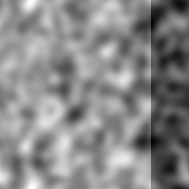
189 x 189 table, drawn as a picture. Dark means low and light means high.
There are no regular stripes. No lone cell stands out from its neighbours. A vertical seam about 80% of the way across splits the table, and the left part is higher.
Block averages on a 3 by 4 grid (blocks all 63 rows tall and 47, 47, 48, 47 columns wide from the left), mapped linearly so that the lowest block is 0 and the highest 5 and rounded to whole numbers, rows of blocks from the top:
5 4 4 0 / 5 4 4 0 / 4 5 5 0
